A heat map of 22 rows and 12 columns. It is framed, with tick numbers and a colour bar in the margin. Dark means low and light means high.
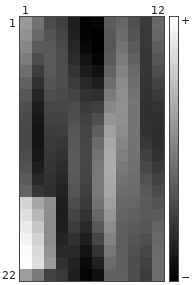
Grain: streaks running down. Calmest part: bottom right. Ninth with the highest average: bottom left. Roughest part: bottom left. Odd patch: higher, in the bottom left. Ninth with the lowest average: top middle.
